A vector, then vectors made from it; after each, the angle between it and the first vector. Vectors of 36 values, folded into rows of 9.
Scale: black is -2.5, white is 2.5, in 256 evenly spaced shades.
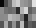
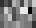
partly aligned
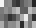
nearly opposite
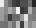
nearly opposite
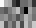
nearly opposite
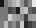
nearly parallel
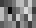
partly aligned
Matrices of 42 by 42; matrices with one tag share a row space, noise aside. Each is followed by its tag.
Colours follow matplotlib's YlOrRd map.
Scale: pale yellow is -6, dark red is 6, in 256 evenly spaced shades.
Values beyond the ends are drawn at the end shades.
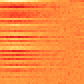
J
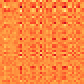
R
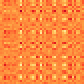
R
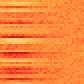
J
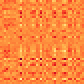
R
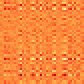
R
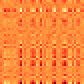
R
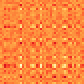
R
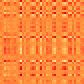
R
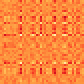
R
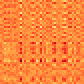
R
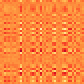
R
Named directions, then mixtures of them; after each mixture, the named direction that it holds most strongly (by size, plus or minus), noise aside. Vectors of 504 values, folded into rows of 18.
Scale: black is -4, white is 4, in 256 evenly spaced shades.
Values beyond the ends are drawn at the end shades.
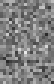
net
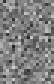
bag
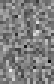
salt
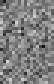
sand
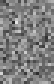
sand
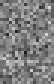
net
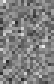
sand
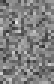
sand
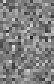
bag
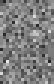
sand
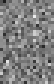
sand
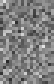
sand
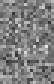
net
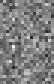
bag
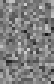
net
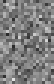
bag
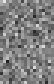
sand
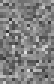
net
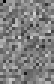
bag
